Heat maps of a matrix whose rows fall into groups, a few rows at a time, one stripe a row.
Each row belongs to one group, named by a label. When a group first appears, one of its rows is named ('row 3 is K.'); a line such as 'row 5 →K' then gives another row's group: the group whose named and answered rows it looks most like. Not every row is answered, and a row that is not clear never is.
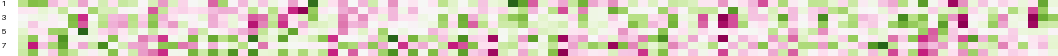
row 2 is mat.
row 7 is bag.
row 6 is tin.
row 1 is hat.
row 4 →hat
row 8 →tin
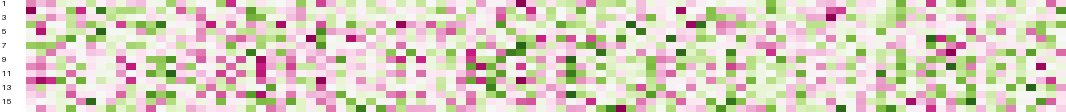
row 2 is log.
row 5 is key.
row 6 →mat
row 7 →hat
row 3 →log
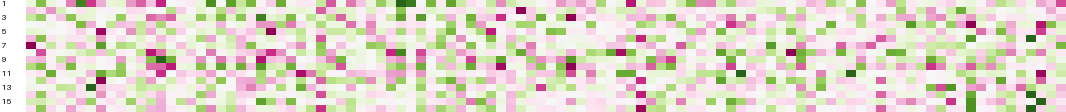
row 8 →bag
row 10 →tin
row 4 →hat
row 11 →mat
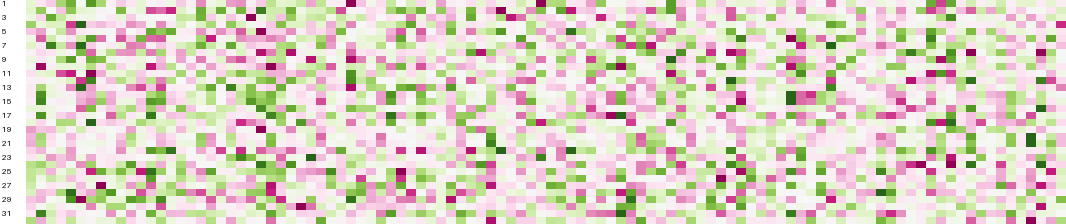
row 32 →key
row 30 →mat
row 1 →mat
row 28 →bag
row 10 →bag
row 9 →mat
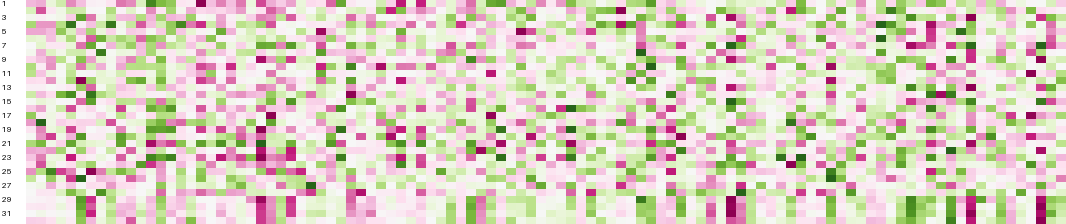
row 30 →hat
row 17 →key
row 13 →hat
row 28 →mat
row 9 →hat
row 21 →tin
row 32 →hat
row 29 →hat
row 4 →bag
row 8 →key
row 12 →log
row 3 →hat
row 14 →mat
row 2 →bag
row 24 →bag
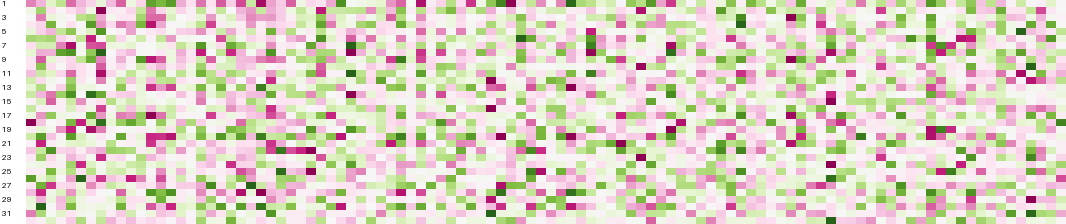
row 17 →bag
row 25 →mat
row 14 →mat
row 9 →bag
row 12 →key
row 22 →mat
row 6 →hat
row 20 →tin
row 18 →log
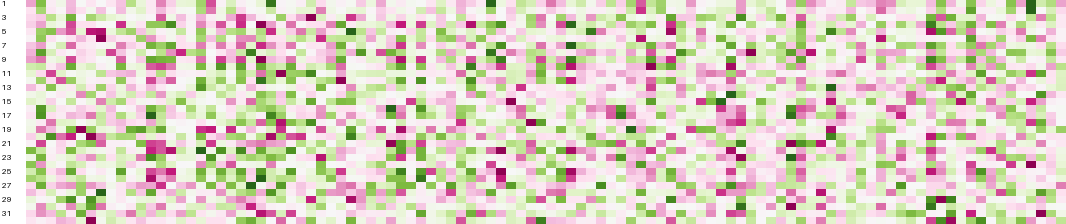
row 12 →tin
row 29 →mat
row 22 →tin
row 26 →tin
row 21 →bag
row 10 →tin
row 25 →tin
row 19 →log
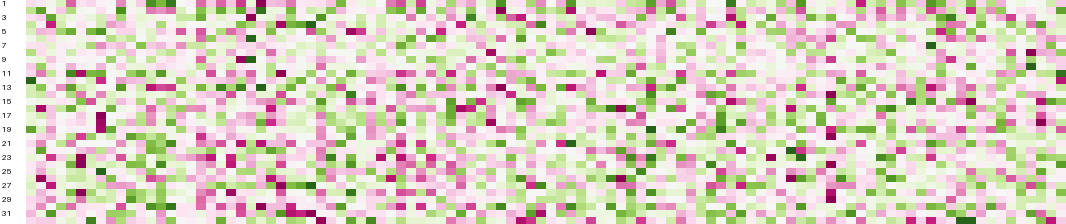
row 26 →bag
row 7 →bag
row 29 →log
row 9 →log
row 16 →bag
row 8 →key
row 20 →log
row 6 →log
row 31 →mat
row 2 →tin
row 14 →log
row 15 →hat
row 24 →log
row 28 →log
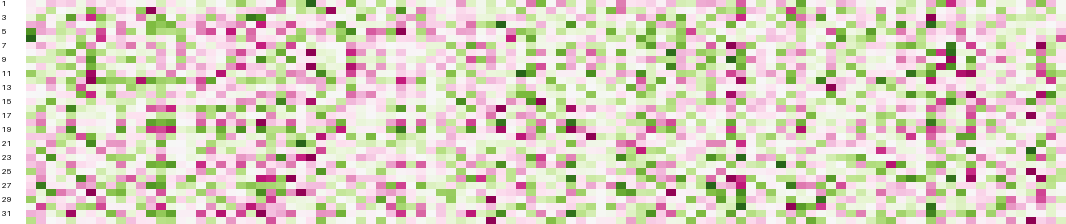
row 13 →log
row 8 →mat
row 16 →tin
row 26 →hat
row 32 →key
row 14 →hat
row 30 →bag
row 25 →key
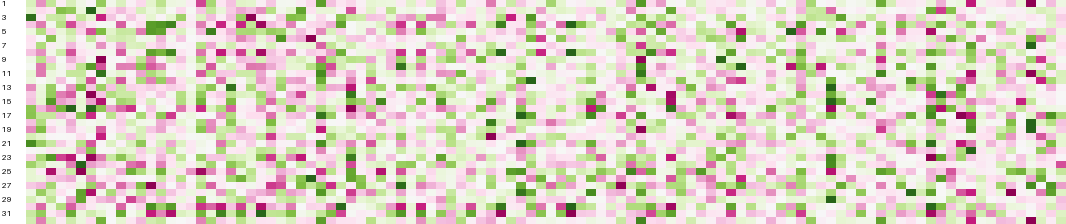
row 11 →key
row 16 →mat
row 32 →key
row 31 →tin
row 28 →hat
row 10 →bag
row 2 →mat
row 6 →mat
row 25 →log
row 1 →key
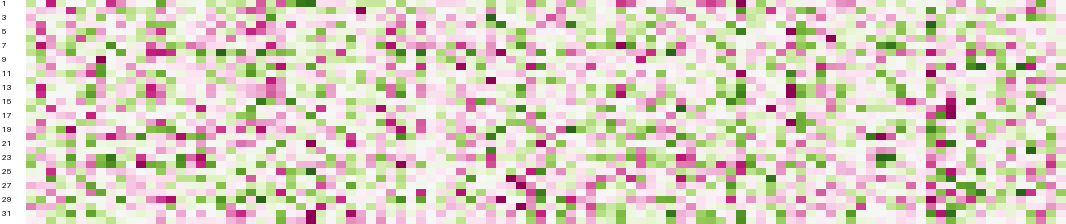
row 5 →bag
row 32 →mat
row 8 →tin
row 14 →bag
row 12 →key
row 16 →log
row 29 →tin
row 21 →mat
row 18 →bag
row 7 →bag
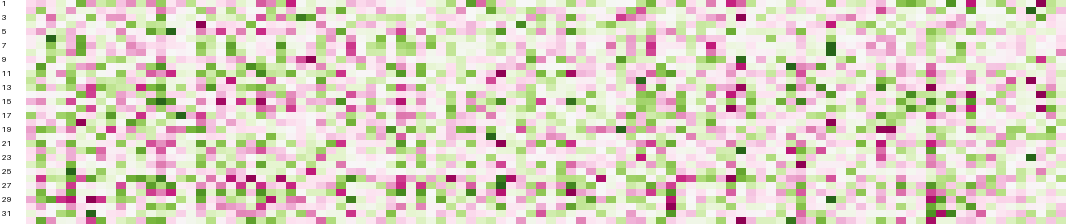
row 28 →tin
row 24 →tin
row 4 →log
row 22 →bag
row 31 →mat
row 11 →tin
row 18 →log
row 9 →mat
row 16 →hat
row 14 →hat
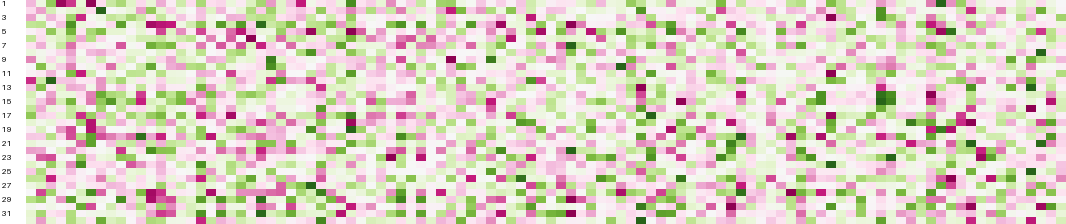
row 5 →mat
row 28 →bag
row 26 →log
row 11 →log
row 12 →mat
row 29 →tin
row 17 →log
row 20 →bag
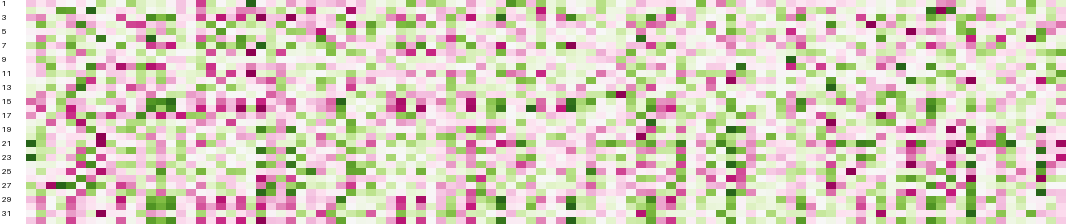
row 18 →log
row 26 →hat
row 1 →log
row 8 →log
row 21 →log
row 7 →tin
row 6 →key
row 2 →mat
